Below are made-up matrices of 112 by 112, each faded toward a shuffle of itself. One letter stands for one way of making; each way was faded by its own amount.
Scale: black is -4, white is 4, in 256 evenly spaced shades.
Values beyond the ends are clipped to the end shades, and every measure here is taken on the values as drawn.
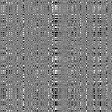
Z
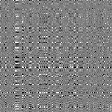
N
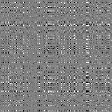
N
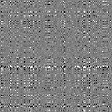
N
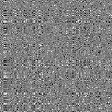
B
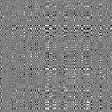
N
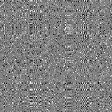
B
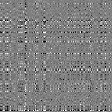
N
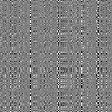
Z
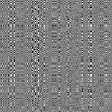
Z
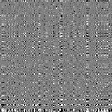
N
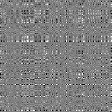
N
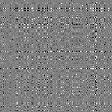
N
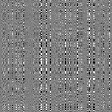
Z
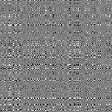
N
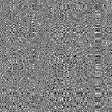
B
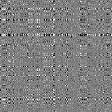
N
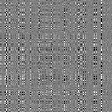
Z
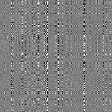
Z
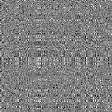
B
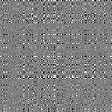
N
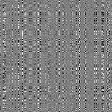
Z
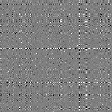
N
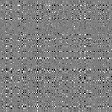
N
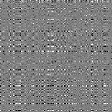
N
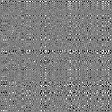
N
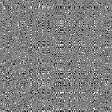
B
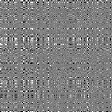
N
